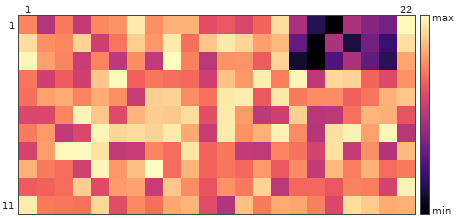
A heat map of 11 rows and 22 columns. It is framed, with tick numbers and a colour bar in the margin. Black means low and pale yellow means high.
Average level on the scale: 70%. Ninth with the lowest average: top right. Histogram: skewed, a long tail of low values. Roughest part: top right. Mirror symmetry: none. Odd patch: lower, in the top right.
